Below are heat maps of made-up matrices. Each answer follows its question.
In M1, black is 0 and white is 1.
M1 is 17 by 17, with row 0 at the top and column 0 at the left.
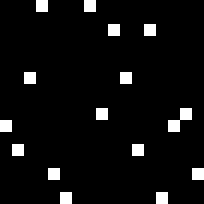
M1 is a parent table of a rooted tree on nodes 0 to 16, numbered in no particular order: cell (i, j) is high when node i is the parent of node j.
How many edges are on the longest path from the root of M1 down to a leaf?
4
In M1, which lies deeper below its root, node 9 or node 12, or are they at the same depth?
the same depth
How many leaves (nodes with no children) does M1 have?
9
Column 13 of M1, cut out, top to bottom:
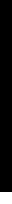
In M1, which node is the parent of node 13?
16
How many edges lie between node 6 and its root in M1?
0
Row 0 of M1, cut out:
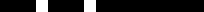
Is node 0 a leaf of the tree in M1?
no
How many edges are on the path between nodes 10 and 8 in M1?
4
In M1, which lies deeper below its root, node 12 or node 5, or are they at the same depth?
node 5
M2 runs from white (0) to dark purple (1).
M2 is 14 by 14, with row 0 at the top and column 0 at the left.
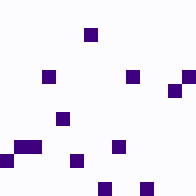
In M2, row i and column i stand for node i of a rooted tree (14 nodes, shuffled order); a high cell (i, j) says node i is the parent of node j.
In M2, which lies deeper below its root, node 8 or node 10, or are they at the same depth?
node 8
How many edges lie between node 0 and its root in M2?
1
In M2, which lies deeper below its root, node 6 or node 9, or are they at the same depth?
node 6
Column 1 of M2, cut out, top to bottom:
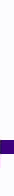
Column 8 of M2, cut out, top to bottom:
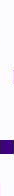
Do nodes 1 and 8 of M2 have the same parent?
yes
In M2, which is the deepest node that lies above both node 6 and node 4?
10
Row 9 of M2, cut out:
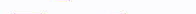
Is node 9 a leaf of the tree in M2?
yes
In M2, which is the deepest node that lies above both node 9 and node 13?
5
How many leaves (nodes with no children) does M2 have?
7
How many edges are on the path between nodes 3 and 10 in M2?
3
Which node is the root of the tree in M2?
11
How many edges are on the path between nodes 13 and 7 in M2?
1
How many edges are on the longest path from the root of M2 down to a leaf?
6
